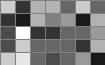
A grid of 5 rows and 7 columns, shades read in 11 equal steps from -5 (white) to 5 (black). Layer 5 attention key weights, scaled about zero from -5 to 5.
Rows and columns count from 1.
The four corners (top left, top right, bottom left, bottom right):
-3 1 -3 4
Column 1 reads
-3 3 2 2 -3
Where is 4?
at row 2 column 2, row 2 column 6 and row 5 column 7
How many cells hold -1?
3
